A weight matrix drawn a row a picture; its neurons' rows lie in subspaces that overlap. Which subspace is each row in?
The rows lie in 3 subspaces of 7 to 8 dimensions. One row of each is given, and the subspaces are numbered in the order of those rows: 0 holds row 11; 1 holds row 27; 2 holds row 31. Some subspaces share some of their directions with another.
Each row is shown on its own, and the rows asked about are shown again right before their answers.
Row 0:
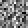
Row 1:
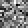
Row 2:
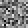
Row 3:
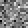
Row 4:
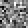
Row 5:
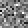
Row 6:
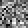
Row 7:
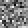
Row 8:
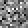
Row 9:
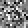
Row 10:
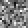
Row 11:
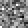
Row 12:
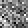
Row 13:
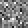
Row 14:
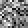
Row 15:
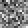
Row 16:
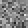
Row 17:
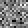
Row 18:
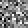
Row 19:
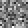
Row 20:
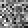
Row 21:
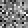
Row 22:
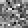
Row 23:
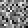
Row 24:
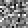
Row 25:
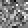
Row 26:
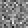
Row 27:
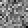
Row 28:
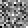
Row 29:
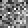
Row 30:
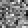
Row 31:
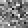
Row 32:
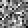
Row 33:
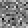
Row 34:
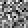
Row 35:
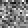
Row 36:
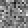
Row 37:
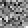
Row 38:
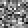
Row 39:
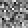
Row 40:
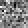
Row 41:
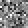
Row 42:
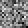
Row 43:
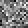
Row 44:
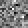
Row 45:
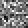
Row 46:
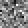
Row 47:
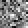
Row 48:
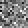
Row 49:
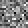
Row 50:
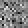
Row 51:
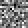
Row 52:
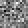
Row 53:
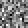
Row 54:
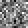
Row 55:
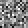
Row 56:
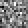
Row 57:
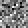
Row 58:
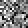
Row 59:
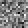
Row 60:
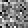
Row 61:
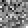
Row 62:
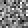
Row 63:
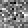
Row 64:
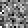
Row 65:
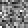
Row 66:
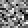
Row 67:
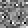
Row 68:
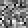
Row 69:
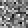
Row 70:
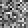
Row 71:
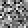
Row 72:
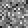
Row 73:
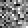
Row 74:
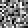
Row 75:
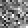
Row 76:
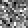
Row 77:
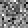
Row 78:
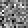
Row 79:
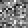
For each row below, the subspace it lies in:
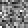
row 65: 0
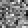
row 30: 0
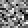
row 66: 2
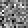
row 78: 0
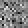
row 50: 1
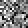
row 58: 1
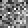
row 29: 0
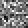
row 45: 1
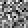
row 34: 0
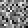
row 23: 1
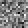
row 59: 1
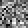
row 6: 1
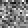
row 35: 0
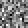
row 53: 0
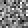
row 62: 0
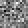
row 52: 0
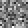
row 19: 2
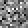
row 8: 0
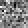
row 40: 0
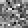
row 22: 2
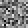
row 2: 1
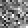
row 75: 2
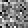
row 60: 0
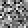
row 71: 0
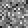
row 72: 0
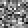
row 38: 1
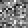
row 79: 2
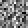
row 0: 0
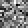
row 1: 0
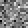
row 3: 1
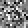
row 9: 0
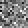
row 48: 1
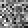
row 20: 1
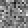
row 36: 0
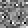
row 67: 1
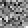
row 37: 1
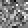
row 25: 2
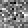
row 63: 0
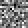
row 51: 1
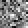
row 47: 2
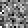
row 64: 0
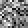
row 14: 0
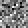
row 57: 0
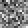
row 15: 2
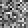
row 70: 0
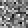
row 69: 2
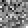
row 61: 2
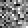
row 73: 2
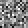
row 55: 0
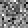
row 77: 2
